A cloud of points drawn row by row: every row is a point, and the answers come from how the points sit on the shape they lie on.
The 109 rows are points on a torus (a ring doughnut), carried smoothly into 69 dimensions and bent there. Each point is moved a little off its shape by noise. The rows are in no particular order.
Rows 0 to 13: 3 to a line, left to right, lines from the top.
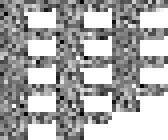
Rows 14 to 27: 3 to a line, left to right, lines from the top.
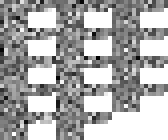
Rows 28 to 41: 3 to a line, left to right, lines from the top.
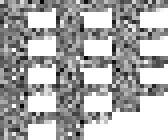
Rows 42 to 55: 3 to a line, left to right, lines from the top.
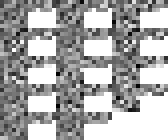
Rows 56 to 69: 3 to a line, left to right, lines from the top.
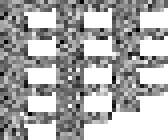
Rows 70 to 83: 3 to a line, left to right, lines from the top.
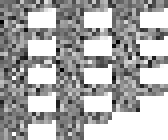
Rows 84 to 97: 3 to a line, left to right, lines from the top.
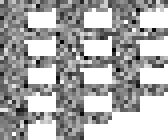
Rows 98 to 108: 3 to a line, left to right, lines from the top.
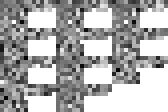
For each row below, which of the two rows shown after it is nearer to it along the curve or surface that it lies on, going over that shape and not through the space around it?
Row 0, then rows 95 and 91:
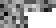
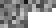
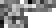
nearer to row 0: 91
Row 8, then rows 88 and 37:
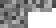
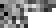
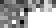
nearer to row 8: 37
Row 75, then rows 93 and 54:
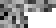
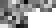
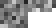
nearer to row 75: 93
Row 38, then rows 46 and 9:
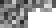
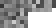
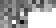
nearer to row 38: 46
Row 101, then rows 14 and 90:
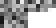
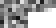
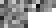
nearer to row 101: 90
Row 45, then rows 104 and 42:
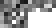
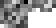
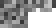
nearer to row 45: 104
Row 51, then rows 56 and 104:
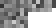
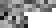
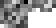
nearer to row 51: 104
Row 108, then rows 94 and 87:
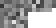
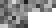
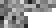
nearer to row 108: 94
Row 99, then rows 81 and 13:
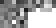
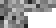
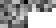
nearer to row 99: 13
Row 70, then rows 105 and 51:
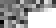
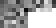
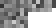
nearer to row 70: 105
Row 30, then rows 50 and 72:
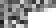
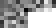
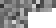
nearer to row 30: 50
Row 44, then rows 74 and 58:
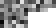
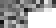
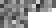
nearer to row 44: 74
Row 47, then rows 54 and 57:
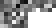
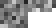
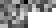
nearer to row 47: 57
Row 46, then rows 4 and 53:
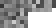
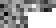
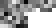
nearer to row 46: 53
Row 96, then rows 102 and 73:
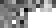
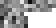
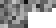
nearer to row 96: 73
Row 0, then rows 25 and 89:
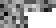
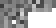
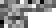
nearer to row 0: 89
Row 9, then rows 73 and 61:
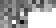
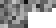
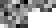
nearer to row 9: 73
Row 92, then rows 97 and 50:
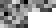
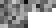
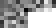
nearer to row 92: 97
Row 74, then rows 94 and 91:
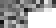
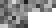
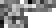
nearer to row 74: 94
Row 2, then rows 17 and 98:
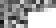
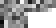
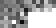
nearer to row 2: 98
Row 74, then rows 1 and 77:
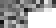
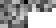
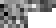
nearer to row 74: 1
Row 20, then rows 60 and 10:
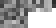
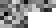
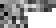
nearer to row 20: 60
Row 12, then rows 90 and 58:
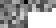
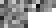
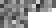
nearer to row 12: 58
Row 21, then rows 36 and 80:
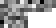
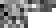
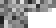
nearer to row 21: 36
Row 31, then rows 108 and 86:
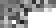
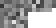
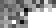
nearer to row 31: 86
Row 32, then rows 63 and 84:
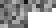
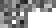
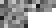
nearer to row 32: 63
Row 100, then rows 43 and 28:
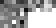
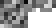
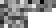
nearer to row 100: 43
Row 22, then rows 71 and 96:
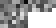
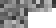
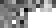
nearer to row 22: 71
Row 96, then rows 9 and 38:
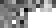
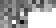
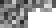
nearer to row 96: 38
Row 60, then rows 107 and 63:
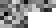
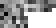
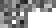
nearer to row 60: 107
